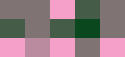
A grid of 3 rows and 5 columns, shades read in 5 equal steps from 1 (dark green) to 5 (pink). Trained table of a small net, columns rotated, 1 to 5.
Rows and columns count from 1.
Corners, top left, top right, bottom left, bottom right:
3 3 5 5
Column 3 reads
5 2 5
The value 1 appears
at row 2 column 4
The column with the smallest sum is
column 4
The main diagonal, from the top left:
3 3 5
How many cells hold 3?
6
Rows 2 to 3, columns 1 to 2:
2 3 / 5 4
